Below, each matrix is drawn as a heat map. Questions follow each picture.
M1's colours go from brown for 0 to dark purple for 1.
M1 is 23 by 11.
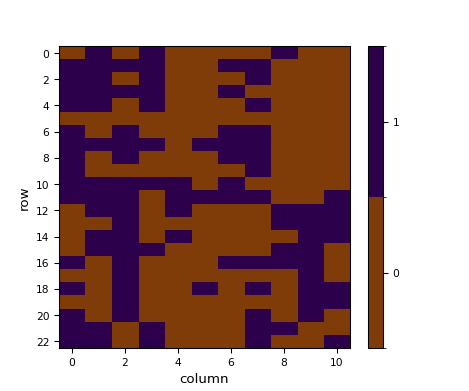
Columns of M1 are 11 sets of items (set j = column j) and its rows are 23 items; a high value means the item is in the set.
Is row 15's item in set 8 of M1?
yes
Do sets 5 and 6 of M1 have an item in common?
yes
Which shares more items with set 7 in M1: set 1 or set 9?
set 1
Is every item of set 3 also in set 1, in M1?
yes
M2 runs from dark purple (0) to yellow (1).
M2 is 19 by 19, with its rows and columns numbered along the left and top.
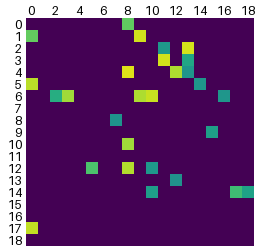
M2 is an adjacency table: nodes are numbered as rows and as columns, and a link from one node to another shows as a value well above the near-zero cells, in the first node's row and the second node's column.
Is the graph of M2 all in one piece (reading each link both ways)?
yes
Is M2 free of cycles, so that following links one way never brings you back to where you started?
yes
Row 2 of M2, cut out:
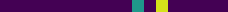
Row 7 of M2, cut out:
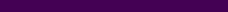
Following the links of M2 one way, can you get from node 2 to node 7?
yes
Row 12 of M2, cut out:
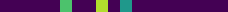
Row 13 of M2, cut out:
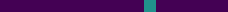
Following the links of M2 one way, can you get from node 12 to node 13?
no
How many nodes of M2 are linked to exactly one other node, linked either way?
4
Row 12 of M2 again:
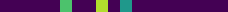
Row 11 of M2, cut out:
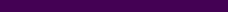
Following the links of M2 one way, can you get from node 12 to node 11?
no
